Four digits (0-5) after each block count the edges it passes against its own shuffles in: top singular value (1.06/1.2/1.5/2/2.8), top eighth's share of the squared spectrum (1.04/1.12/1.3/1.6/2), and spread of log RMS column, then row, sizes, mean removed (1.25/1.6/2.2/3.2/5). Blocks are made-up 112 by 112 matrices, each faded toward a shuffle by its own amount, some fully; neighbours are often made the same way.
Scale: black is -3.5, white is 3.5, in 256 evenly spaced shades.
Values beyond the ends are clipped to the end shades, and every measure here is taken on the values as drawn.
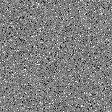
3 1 0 0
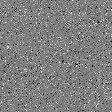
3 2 0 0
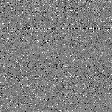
4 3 1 2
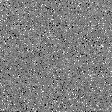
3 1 0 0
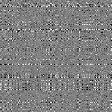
5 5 3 4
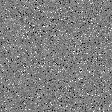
2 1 0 0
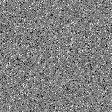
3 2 0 0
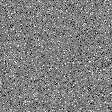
0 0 0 0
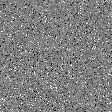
0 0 0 0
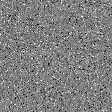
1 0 0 0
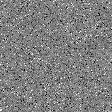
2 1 0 0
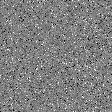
0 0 0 0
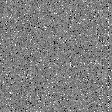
2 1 2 0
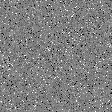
2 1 0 0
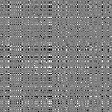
5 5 4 4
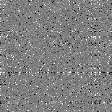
4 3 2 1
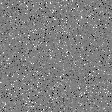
0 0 0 0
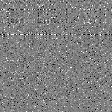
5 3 1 2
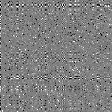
5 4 3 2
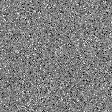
3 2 0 0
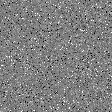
0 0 0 0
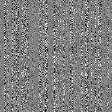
2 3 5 0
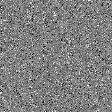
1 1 2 0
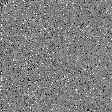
1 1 1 0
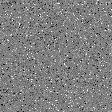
2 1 0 0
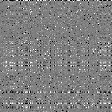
5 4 2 3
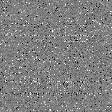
4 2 1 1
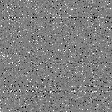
4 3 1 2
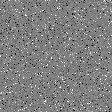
0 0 0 0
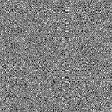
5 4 2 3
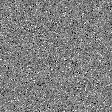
2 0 0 0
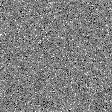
0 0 0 0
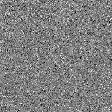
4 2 1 1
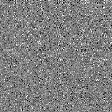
4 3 2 2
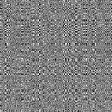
5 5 4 4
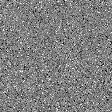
3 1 0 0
